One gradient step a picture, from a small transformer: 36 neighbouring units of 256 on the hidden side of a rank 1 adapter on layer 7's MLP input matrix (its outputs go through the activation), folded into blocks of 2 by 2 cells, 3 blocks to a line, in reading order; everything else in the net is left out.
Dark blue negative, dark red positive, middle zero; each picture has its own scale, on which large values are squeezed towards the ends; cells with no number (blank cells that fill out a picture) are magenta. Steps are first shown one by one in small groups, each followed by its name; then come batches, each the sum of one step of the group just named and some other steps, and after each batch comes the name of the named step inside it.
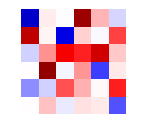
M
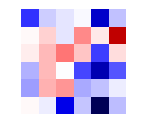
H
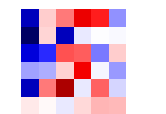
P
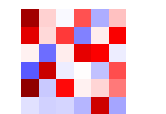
M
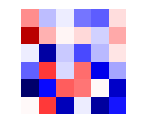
M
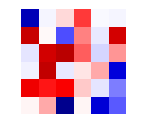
M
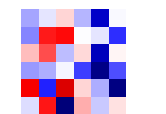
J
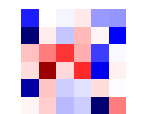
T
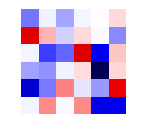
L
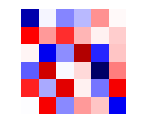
L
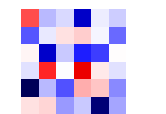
T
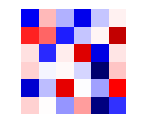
L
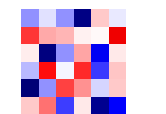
L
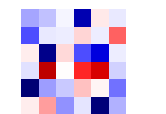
T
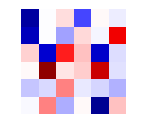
T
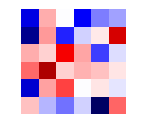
T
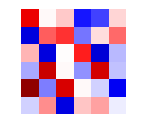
J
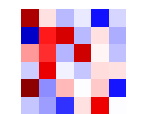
J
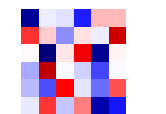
L
